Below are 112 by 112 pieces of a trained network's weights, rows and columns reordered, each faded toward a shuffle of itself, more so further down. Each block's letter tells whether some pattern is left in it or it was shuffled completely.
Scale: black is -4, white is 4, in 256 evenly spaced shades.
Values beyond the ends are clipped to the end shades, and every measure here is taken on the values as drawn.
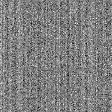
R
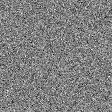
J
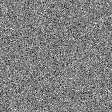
J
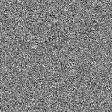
R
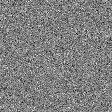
J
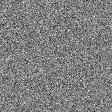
J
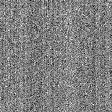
R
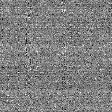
R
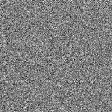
R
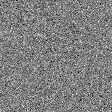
J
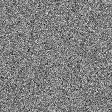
J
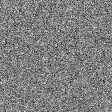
J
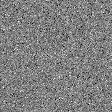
J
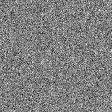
R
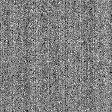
R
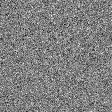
J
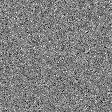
J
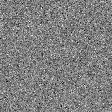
J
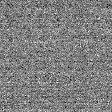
R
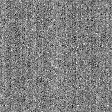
R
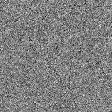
R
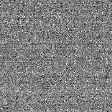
R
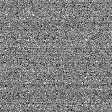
R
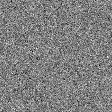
J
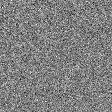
J
